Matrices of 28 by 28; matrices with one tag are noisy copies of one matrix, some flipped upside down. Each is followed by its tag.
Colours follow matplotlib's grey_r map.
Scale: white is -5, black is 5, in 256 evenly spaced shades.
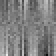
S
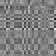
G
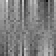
S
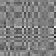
G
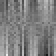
S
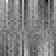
S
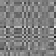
G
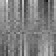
S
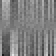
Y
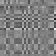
G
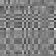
G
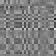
G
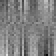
S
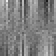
S
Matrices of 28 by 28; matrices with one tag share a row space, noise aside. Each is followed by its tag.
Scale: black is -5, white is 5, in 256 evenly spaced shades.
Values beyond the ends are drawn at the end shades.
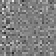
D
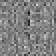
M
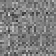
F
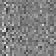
D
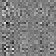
D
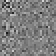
D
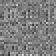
F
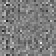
D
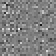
D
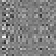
D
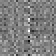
M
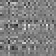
F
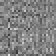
F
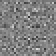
M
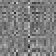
M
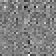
M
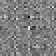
M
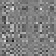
D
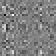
D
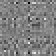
M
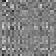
D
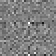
M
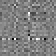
M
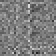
M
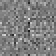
M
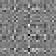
M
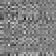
F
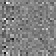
D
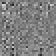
D
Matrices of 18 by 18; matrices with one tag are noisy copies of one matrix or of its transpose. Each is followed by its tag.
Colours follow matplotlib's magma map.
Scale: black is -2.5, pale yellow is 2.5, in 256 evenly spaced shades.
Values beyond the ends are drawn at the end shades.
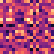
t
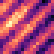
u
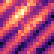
u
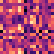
t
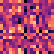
t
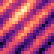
u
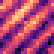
u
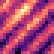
u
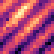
u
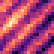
u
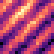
u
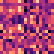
t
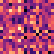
t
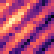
u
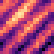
u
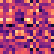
t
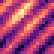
u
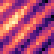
u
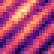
u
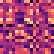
t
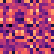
t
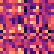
t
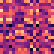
t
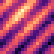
u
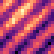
u
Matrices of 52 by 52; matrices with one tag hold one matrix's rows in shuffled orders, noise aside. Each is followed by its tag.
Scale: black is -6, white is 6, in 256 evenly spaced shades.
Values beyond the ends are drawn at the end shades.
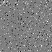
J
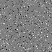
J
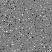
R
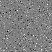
J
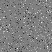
J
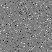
J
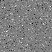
R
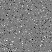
R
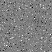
R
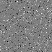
J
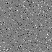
J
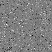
R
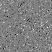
J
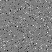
J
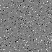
J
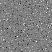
J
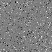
J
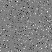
J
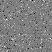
R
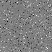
J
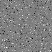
R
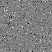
R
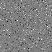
J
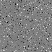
J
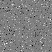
R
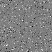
R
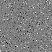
J
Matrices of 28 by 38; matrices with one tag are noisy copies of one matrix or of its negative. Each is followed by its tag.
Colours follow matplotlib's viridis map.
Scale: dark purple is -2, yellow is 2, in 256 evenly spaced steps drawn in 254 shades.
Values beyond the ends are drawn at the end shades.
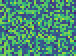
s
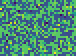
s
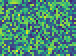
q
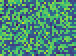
q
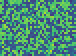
q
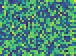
q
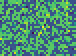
q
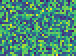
s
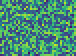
s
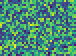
q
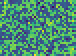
q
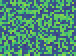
s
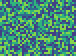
s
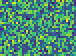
s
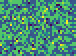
q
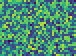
q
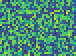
s
